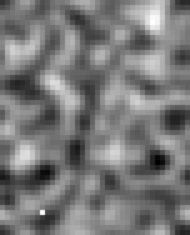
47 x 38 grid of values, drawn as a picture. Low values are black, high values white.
Mirror symmetry: none. Grain: blotchy. Odd rows or columns: none. Lone odd cells: 1, higher than its neighbours. Ninth with the highest average: top right.
